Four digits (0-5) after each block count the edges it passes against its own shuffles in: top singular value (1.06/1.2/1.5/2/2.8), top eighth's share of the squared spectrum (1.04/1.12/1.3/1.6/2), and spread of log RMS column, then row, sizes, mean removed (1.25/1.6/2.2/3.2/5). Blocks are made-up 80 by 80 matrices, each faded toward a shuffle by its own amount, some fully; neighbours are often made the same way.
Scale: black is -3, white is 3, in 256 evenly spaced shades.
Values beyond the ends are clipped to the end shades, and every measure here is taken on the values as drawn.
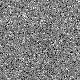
1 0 0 0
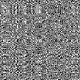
4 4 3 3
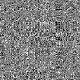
4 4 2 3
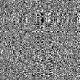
4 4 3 3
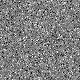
0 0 0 0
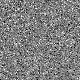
1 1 0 0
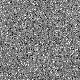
2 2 0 0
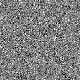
3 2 1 0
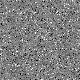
0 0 0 1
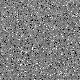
0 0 0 1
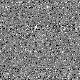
0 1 0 3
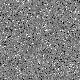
0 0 0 0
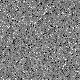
0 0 0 0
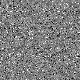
1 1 0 2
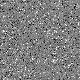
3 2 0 0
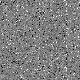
3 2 1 0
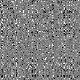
4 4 3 2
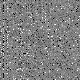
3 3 1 1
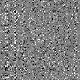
4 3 2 1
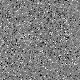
2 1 0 0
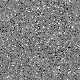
2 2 0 0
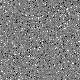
2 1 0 0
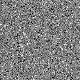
0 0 1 0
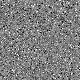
0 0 0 0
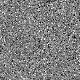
0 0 2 0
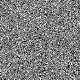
0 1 2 0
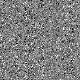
1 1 3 0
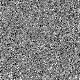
0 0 1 0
